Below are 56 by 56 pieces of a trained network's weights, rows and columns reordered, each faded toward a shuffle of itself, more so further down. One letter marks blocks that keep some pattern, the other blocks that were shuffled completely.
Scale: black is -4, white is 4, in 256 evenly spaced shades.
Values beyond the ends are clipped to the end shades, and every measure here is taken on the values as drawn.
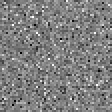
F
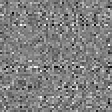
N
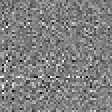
N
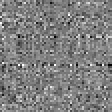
N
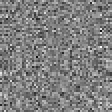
N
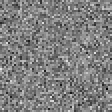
F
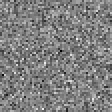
F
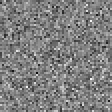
F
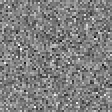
F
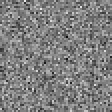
F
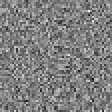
N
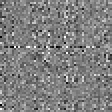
N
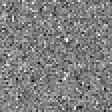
F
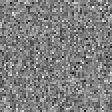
F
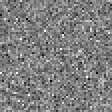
F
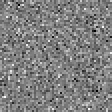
F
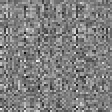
N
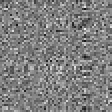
N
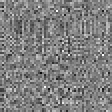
N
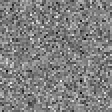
F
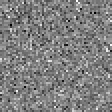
F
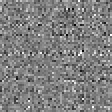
N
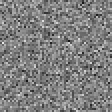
F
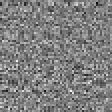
N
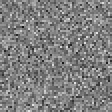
F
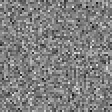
F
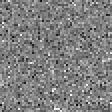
F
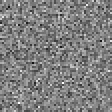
F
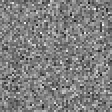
F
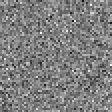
F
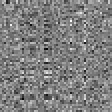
N
